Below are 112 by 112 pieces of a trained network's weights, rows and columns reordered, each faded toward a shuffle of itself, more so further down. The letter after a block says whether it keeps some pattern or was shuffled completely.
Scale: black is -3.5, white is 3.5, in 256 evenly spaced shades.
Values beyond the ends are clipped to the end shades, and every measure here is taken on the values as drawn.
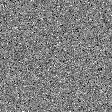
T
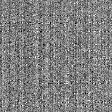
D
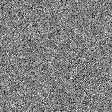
T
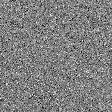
T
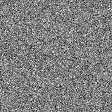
T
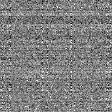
D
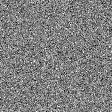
T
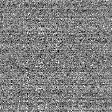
D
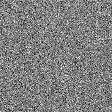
T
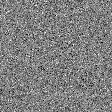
T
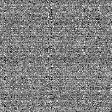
D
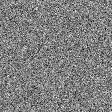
T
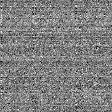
D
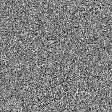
T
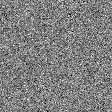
T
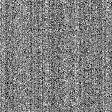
D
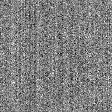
D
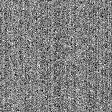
D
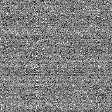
D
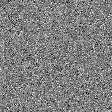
T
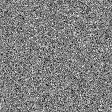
T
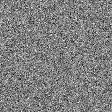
T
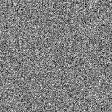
D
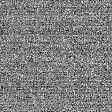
D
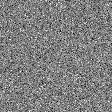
T
